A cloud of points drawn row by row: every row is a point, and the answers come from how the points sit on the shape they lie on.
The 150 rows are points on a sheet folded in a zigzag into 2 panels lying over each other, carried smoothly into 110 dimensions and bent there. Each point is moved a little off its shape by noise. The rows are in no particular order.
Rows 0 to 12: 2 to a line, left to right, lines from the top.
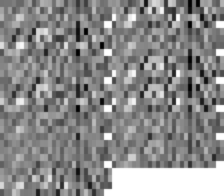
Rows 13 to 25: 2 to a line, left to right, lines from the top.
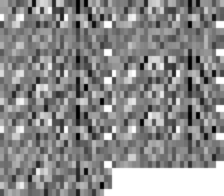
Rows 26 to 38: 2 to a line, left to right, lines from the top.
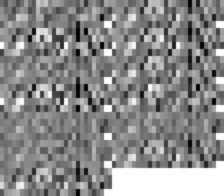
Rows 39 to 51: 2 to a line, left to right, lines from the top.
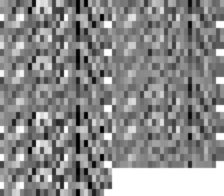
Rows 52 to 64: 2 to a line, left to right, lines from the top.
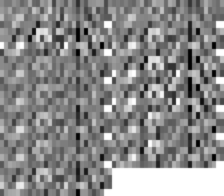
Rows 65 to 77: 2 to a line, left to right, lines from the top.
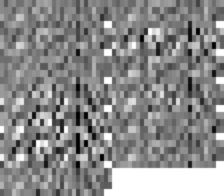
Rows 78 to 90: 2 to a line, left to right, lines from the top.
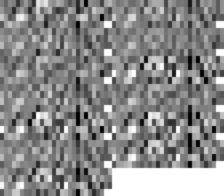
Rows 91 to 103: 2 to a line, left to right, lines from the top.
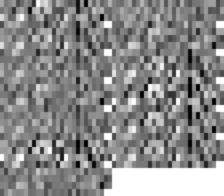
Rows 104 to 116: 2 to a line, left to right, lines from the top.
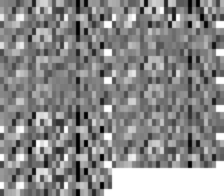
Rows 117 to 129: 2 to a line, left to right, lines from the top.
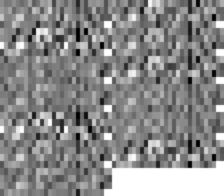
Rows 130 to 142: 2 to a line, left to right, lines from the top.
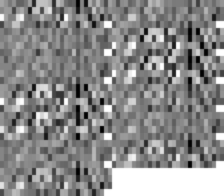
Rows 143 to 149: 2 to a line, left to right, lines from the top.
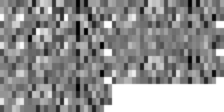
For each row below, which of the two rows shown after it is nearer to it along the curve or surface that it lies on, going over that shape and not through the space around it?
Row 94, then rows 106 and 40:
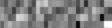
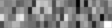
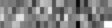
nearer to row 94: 40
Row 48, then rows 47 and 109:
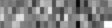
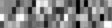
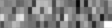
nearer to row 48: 47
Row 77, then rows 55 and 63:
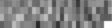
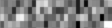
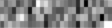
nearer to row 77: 63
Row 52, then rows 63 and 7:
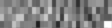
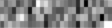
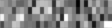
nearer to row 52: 7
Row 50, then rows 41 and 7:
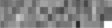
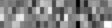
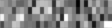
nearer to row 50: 41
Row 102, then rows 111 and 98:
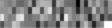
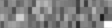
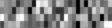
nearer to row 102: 111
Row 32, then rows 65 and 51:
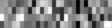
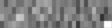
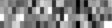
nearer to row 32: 51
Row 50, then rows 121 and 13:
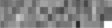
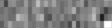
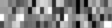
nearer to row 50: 13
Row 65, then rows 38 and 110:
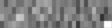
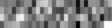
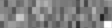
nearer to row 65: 110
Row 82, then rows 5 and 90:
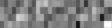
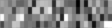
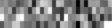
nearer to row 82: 90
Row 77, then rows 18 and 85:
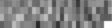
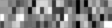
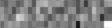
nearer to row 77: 18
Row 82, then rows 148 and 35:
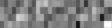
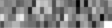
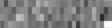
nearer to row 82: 148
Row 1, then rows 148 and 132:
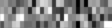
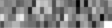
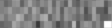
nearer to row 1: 148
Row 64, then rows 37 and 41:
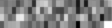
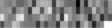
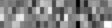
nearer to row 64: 41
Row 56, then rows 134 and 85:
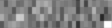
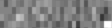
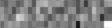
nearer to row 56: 134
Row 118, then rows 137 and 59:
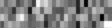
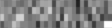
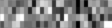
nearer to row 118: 137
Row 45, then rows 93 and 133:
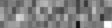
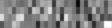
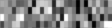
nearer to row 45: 133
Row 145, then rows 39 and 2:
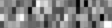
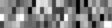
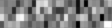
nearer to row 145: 39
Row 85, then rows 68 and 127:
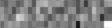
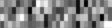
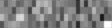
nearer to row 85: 68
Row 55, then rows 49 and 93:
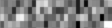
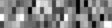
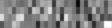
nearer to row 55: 49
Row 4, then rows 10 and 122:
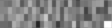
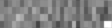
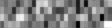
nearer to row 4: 10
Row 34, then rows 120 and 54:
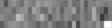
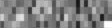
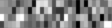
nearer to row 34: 120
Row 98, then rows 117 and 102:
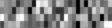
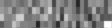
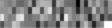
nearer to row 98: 102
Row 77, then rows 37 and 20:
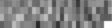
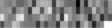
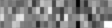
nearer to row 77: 37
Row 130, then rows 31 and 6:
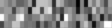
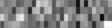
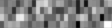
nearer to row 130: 31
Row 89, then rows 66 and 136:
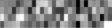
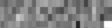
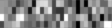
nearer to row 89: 136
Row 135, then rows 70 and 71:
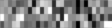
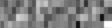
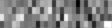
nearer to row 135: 71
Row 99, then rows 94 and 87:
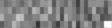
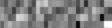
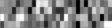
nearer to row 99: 87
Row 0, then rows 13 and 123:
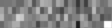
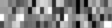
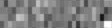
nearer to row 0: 13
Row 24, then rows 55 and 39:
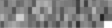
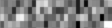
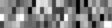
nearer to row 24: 39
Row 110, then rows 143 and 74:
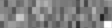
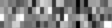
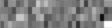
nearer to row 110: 74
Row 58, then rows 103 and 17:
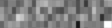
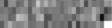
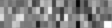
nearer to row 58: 17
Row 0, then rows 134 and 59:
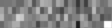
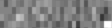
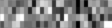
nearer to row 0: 59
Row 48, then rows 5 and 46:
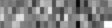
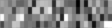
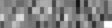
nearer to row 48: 5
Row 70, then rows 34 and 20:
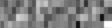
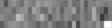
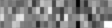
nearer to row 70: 20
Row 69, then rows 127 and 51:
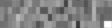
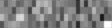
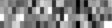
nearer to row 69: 51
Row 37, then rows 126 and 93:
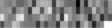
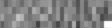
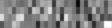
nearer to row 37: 93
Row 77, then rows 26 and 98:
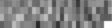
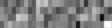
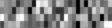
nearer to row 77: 98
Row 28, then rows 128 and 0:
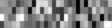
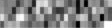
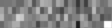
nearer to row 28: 128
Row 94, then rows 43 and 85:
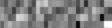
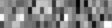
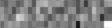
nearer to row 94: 85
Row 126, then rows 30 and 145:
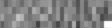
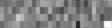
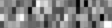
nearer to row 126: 145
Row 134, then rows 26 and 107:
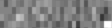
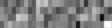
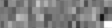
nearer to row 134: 107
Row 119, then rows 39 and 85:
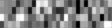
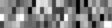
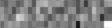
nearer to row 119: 39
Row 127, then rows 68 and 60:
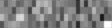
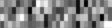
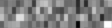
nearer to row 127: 68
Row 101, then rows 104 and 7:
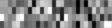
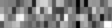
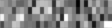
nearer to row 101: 7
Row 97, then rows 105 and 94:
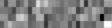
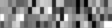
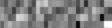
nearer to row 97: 105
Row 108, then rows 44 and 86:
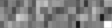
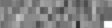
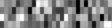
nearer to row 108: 44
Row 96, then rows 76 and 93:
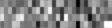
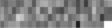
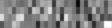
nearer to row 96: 76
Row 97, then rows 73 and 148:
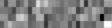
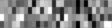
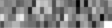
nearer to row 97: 148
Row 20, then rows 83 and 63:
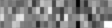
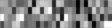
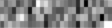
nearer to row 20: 83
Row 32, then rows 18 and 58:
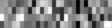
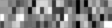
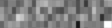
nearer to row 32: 18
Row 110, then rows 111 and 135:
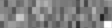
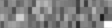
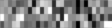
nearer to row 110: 111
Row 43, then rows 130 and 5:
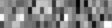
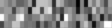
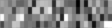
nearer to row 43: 130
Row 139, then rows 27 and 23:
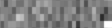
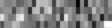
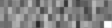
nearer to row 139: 27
